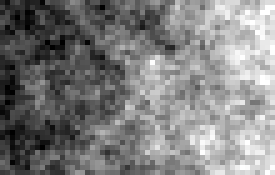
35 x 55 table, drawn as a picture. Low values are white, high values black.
The field climbs toward the left. There are no regular stripes. No single row or column stands out from its neighbours. The field is mottled with small blotches.
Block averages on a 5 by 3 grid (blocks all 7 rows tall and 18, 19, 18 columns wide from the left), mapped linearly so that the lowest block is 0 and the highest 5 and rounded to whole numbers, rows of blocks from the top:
530 | 530 | 421 | 520 | 420
